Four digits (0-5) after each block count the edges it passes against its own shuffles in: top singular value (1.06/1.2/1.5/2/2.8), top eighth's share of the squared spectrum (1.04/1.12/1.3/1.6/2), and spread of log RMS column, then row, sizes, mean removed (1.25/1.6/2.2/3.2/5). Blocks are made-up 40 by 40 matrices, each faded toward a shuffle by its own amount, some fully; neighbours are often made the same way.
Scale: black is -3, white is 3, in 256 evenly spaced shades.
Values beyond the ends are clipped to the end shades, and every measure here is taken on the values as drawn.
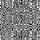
4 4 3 2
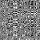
4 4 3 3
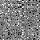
3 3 1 2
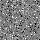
0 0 0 0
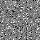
2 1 1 0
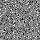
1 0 0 0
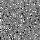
2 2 1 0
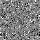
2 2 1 0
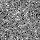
1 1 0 0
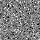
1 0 0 0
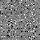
3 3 2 1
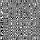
4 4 3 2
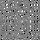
4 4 2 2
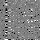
4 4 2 2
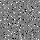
2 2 0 1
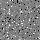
0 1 0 0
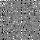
3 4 2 1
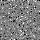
1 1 1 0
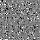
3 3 1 2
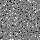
0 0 0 0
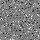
0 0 0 0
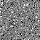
2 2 0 1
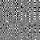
4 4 3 3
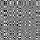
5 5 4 3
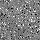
0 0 0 0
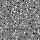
0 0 0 0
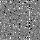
2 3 2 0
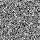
0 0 0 0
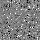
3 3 1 1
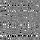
4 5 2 3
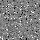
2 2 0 0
